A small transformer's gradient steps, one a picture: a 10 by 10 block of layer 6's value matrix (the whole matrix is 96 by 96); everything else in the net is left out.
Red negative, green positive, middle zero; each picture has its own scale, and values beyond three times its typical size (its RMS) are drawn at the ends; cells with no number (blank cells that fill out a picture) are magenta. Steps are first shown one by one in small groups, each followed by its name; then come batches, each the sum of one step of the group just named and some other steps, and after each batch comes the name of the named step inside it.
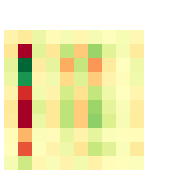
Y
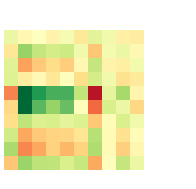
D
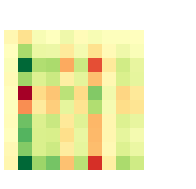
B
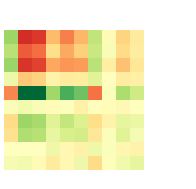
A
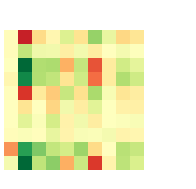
B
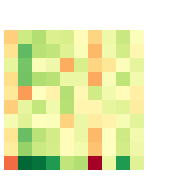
B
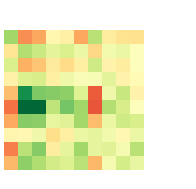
D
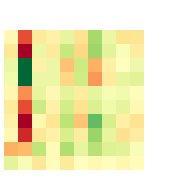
Y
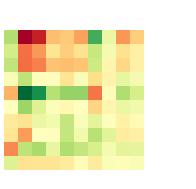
A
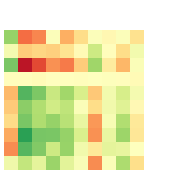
A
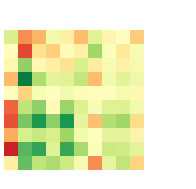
Y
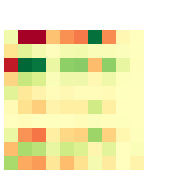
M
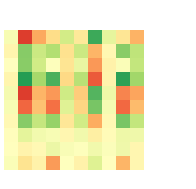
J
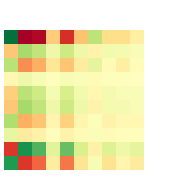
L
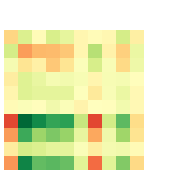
M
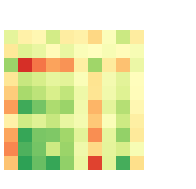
L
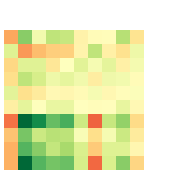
M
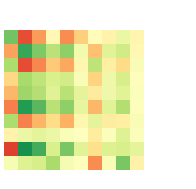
L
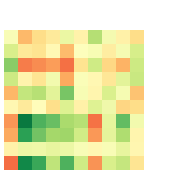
J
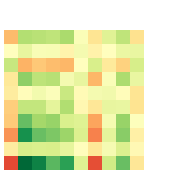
J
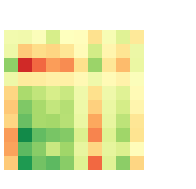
L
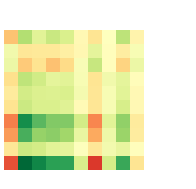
M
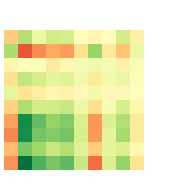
M
